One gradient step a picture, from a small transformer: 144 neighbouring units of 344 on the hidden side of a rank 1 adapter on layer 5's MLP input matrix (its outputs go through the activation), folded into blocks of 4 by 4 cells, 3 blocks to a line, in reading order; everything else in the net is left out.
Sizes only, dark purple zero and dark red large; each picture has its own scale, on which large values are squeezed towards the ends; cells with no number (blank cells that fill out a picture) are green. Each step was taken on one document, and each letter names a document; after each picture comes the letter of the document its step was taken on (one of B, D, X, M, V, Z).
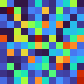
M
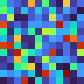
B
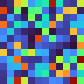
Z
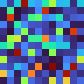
B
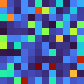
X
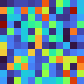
Z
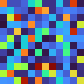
X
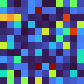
X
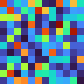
X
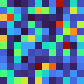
X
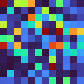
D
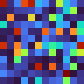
D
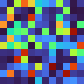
D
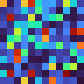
D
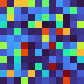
D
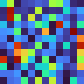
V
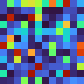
B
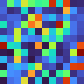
B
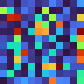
V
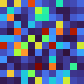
D
